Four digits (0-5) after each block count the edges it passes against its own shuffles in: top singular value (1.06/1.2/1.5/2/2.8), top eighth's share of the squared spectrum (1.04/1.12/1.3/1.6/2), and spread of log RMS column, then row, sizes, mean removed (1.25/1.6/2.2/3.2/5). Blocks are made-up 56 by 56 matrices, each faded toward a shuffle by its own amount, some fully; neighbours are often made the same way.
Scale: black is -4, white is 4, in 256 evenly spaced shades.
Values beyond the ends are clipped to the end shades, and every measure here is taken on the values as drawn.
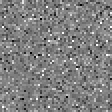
0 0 0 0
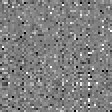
4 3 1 1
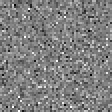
2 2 0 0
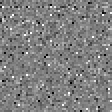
2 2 0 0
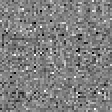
3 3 1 2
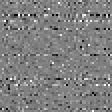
4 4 1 3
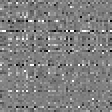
4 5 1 3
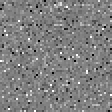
2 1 0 0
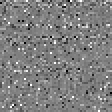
3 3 0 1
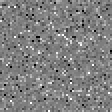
1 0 0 0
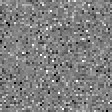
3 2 0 0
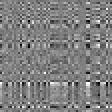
5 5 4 4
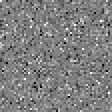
3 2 1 0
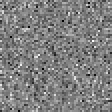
3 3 1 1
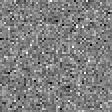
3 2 0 1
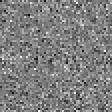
3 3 1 1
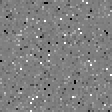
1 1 0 0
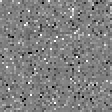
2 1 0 0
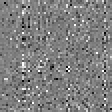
4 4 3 1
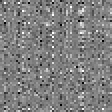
4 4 3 2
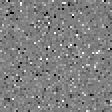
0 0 0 0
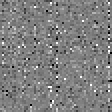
4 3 2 1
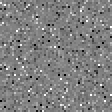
0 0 0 0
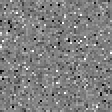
2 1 0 0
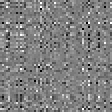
4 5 3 3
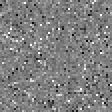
0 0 0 0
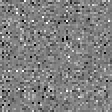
3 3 2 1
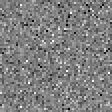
0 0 0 0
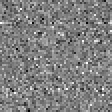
1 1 0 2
